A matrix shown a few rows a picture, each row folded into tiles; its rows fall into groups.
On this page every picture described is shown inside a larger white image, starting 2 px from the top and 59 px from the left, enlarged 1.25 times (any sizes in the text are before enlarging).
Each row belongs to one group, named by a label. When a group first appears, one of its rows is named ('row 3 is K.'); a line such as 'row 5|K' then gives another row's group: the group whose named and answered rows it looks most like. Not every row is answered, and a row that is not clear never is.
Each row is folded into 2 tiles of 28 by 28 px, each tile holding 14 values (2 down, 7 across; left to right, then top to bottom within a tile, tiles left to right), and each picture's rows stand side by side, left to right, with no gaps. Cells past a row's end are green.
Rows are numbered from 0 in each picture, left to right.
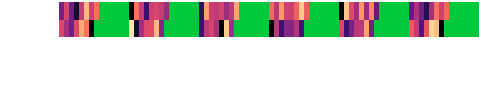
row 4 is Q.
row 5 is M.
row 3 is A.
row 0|M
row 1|Q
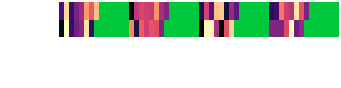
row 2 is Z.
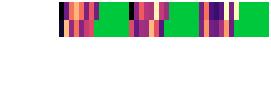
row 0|Z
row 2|M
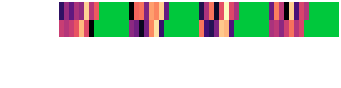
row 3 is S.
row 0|M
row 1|Q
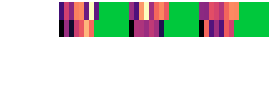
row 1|A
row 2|A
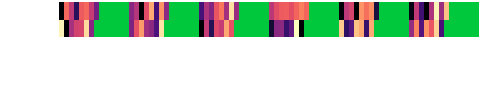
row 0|Q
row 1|Z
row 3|A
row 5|M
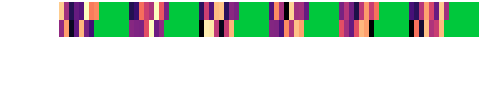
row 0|M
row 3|S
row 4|M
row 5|Z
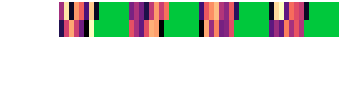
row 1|M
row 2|Z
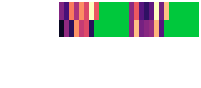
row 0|A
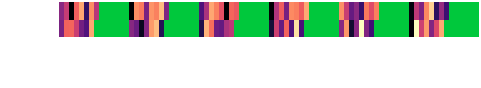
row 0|Z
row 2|Z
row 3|A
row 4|M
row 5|Z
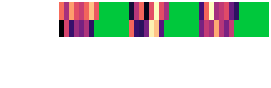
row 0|A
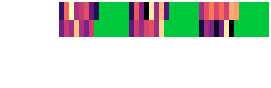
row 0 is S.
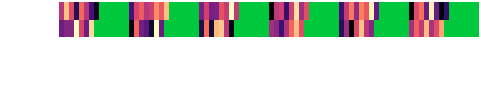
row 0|S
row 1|A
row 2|M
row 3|Q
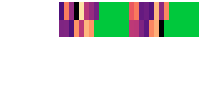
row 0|S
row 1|M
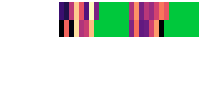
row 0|Z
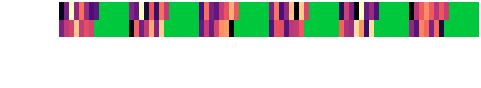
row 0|S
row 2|M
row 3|Z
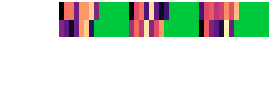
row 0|Q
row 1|S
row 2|A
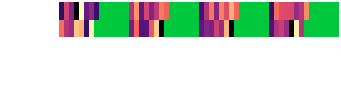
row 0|S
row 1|M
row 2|A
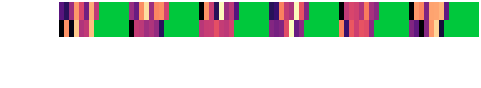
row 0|Z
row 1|A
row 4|Q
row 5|Q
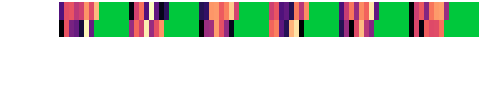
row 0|A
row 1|S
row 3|M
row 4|Q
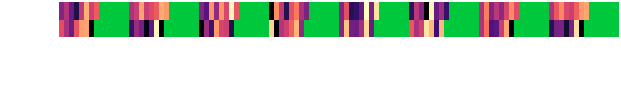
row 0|M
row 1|A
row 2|A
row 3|Q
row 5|S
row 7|A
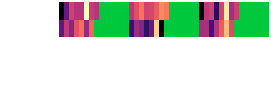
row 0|Q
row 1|A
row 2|Q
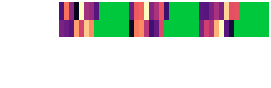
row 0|S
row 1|Z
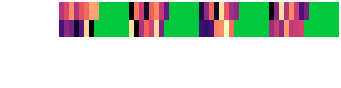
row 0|A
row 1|Q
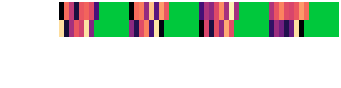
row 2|Z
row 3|A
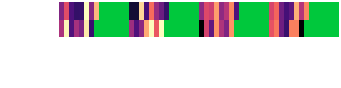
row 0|M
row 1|S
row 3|M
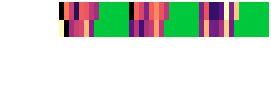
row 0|Q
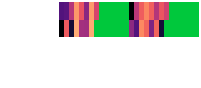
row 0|Z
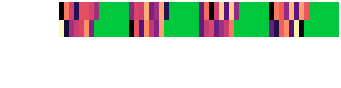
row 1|Z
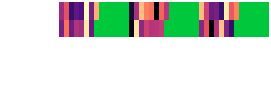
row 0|M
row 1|Z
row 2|M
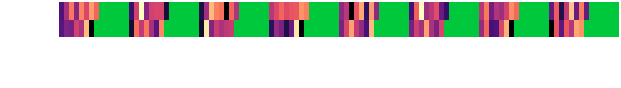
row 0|A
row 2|Z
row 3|A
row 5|S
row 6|M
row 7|Z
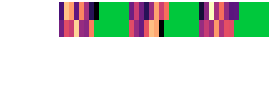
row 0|S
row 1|M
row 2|S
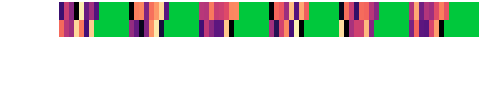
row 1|Q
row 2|A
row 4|Q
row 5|M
